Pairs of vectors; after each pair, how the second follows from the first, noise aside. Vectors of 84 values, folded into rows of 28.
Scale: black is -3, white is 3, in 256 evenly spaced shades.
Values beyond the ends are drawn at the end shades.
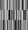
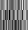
sign-scrambled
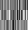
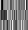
shuffled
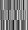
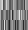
shuffled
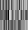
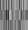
shrunk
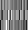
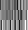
wrapped around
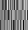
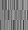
shrunk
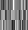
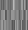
shrunk
